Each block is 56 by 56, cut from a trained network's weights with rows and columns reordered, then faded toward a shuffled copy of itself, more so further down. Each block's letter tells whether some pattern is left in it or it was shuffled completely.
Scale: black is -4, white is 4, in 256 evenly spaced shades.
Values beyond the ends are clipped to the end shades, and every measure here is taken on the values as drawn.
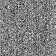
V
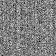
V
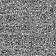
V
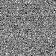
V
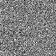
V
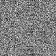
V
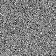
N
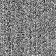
V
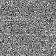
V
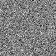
N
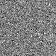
N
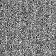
V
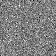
N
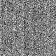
V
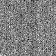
V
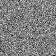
N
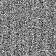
V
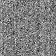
V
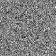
V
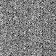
V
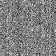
V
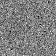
N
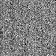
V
